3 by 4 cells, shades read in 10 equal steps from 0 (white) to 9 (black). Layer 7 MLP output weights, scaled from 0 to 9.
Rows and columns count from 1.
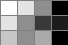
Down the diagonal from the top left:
0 4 3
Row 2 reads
1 4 7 8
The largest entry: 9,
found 2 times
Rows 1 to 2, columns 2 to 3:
1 4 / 4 7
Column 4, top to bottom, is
9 8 9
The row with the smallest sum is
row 1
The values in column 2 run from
1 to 4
